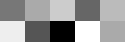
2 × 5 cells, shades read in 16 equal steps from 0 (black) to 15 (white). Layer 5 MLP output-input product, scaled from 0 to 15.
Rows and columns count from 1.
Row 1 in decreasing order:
12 11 10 7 6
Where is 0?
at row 2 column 3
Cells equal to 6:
1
